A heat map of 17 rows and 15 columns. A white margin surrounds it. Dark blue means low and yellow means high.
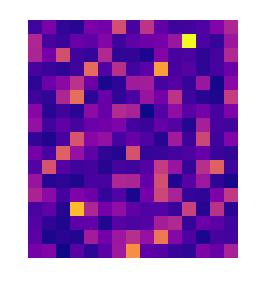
Odd rows or columns: none. Mirror symmetry: none. Stripes: none. Seam: none. Histogram: skewed, a long tail of high values. Average level on the scale: 20%.
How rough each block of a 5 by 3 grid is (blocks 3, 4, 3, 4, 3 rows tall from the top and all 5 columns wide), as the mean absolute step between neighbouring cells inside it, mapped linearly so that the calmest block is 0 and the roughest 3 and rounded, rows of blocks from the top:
1 1 3 / 2 2 1 / 2 1 1 / 2 1 3 / 0 2 0
